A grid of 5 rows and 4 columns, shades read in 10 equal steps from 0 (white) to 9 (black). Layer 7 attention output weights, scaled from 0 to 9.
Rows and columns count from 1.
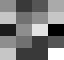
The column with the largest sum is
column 2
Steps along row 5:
up same down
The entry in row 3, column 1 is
8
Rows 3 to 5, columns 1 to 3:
8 4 1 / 4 5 7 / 2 7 7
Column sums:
20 28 25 20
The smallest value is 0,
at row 5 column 4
